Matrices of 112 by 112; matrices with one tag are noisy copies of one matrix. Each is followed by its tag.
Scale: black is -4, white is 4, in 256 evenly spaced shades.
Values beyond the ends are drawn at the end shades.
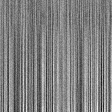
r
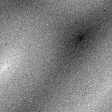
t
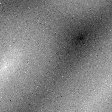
t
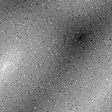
t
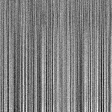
r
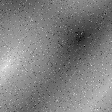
t
